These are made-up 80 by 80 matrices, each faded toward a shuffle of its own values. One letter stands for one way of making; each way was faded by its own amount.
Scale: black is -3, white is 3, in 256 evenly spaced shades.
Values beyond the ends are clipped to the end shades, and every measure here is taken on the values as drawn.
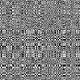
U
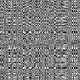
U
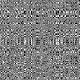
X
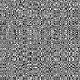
X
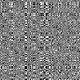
X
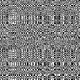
U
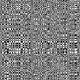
U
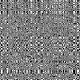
X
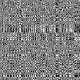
X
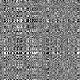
U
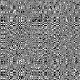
X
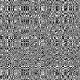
X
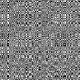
U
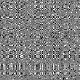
X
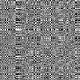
U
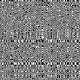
X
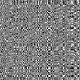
X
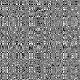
X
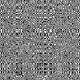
X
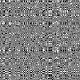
X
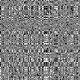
X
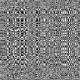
U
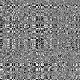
X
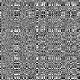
U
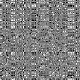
X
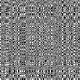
U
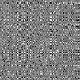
X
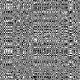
X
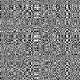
U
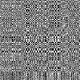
U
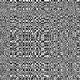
U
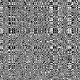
X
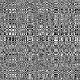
U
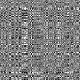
U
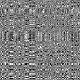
X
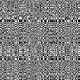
U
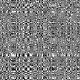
X
